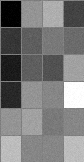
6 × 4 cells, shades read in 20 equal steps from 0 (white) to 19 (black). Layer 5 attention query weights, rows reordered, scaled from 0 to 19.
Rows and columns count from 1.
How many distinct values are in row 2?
4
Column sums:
80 56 57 46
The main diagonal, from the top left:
19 12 13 0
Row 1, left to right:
19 8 6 14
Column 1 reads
19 15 17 16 8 5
